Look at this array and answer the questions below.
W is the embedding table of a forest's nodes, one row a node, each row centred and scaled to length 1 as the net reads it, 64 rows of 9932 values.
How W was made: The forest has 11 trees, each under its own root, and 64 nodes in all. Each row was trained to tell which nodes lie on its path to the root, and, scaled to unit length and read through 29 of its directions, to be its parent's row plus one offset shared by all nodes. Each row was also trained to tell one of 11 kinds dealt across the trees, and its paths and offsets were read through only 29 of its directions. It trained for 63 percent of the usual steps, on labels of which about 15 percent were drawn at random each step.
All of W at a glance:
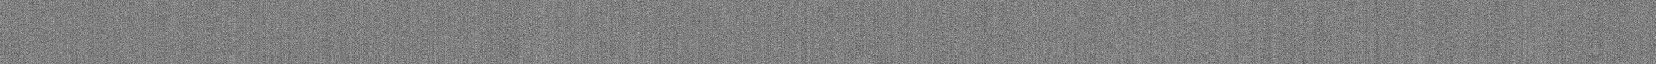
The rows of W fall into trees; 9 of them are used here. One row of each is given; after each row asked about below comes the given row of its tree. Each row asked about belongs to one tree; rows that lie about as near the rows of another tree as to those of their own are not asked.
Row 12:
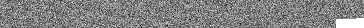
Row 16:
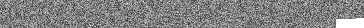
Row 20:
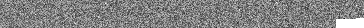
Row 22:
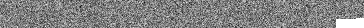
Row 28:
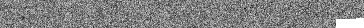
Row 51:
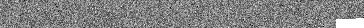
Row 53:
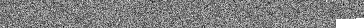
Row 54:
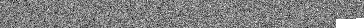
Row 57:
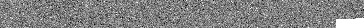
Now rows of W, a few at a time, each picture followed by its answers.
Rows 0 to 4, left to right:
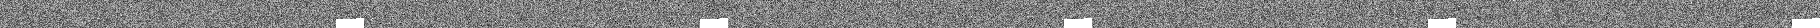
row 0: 12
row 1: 57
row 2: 28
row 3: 53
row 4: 28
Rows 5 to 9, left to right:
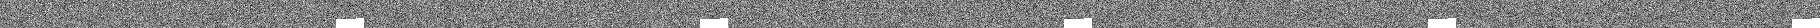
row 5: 57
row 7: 20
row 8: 16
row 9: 54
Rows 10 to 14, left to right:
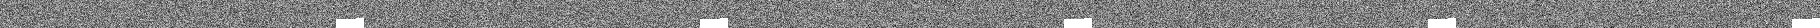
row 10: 22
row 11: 16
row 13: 51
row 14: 54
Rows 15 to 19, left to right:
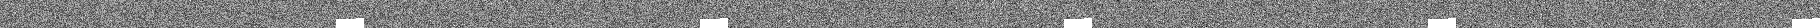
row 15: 16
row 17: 20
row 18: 28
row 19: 57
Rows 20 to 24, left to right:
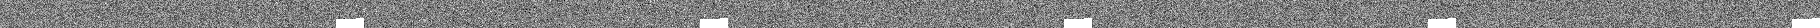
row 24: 20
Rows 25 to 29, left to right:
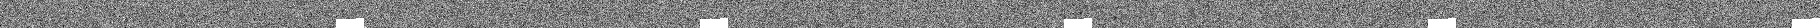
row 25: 54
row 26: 20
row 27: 51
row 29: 57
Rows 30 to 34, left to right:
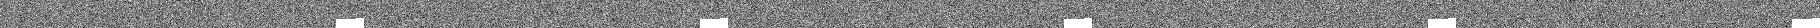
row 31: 22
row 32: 12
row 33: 12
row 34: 54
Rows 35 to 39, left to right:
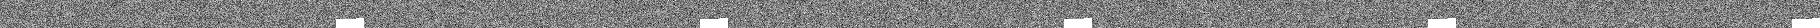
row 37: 57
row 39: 12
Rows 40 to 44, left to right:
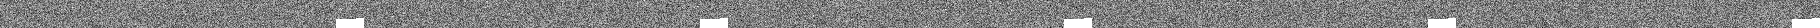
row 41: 22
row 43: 53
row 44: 51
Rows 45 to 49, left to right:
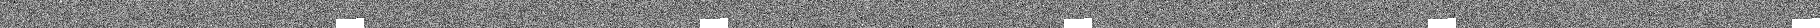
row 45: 54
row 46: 53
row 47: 54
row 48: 22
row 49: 16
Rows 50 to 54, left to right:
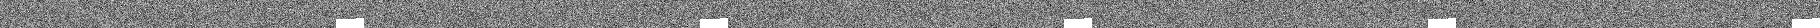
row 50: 54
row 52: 53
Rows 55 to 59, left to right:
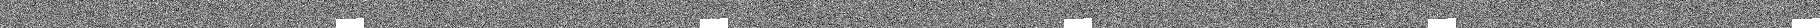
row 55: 57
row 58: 54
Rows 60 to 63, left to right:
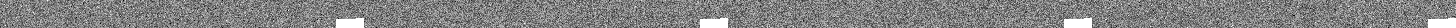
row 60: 57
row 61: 12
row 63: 57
